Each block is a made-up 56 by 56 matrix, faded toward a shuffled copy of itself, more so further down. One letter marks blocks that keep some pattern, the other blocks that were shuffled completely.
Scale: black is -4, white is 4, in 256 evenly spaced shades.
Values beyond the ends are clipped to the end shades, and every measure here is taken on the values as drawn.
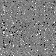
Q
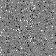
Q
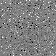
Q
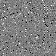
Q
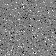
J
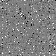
Q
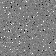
J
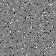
J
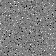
J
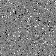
Q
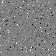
J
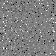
Q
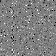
Q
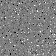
J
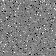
J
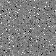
Q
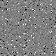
Q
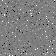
J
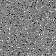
J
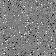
Q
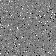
J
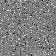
Q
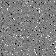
Q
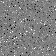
J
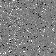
Q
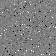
J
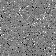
Q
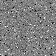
J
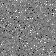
J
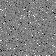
J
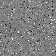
Q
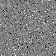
J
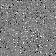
Q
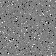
J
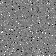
Q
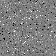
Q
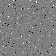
J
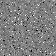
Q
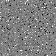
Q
